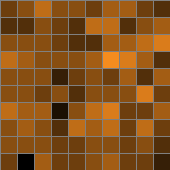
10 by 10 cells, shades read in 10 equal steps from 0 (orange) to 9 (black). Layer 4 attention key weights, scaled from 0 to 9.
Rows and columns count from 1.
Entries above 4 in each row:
4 5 3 1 4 3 3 3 4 7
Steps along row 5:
same same up down down up down up down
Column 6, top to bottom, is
5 2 6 3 4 4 2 3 4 4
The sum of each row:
41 44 38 30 45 41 36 36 45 51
